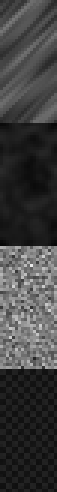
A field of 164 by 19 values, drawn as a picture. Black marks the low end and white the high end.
It is made of 4 by 1 panels. Panel 1,1: low, slanting up to the right. Panel 2,1: very low, blotchy, faint in contrast. Panel 3,1: middling, fine-grained, strong in contrast. Panel 4,1: very low, checkered, faint in contrast.
